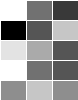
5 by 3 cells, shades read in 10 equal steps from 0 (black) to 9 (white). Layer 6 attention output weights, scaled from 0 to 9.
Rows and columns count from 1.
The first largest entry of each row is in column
1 3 1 1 2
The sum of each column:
31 24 20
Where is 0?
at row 2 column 1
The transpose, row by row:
9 0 8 9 5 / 4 3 6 4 7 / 2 7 3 3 5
